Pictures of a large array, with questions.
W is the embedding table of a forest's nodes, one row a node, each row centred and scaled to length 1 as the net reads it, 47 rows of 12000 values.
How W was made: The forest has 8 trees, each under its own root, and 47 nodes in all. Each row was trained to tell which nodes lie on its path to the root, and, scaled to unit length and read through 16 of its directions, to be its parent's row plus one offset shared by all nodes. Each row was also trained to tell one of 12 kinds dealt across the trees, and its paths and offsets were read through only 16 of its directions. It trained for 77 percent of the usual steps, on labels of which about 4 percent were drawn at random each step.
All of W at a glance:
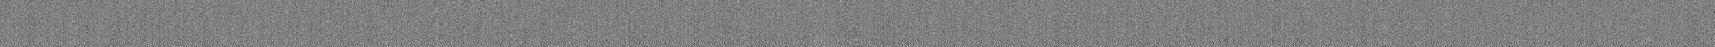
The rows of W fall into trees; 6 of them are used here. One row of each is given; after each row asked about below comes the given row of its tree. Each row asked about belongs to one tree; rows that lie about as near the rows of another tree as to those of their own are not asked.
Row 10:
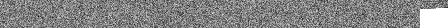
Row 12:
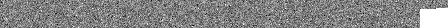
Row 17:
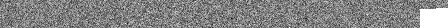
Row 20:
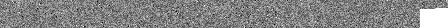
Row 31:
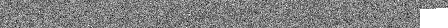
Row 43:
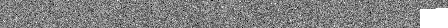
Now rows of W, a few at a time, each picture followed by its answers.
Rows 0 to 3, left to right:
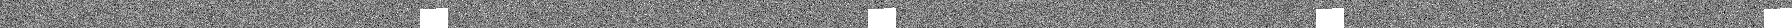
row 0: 17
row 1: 17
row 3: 20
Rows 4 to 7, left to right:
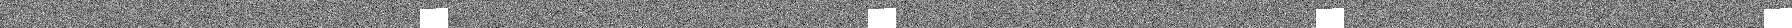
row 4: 10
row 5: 17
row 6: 17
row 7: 12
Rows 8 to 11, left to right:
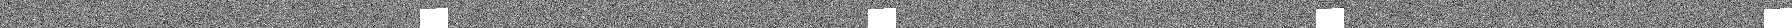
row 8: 31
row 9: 12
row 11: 12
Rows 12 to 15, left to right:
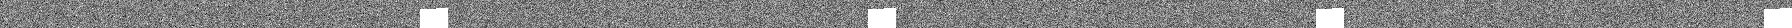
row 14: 17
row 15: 43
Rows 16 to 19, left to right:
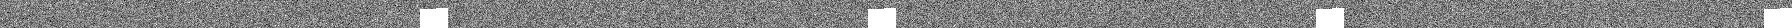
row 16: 20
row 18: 12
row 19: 10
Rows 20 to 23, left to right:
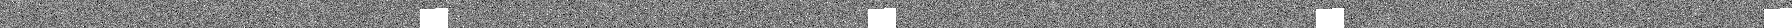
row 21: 43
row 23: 31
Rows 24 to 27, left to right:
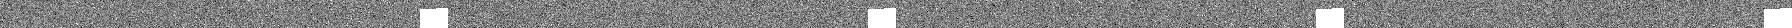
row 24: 31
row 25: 12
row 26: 12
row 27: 12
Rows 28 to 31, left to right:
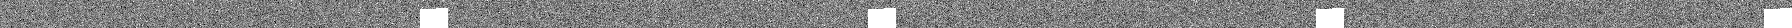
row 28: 43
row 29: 43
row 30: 20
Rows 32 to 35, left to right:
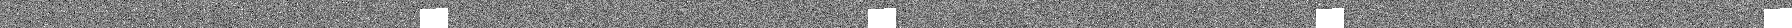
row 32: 43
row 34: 17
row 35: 31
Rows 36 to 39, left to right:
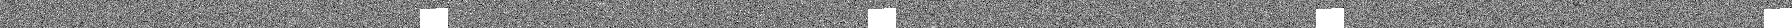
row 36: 10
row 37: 43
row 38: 31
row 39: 12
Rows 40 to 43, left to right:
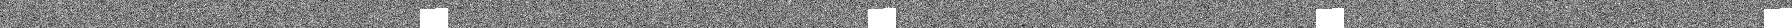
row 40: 20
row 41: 43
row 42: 12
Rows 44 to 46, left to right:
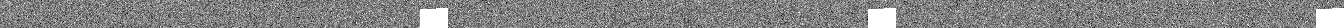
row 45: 31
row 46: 10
